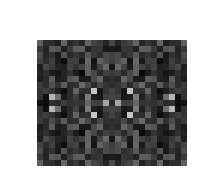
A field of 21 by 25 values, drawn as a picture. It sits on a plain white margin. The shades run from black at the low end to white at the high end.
Overall the values sit about 20% of the way up the scale. Its left and right halves mirror each other, and so do its top and bottom. No overall slope runs across the table. Values change most from cell to cell in the centre. No seam splits the table. The values are skewed, with a long tail toward high values.
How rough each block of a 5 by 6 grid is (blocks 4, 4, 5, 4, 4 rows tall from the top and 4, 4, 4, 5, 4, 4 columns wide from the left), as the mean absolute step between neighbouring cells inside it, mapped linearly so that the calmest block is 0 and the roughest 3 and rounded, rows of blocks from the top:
0 1 0 0 1 0 / 0 1 1 1 1 0 / 2 0 3 2 0 2 / 0 1 1 1 1 0 / 0 1 0 0 1 0
